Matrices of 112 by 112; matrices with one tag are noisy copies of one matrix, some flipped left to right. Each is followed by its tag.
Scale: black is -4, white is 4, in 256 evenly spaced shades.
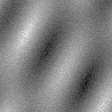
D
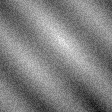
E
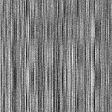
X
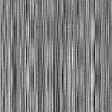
X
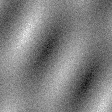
D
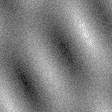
D
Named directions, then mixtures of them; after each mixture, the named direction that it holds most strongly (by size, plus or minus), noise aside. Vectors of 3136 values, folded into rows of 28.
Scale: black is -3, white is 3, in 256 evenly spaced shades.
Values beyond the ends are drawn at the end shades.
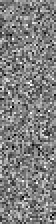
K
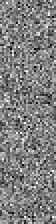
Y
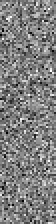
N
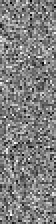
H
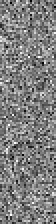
H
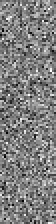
N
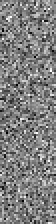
N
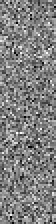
H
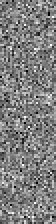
Y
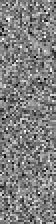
N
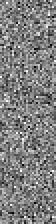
Y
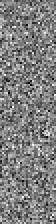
K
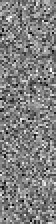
N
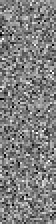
K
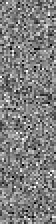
Y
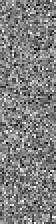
Y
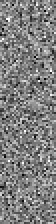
N
